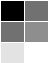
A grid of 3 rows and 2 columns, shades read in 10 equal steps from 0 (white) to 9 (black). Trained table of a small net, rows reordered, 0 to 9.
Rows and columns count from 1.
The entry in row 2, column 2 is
4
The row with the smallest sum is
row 3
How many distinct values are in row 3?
2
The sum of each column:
15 9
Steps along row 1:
down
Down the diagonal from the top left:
9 4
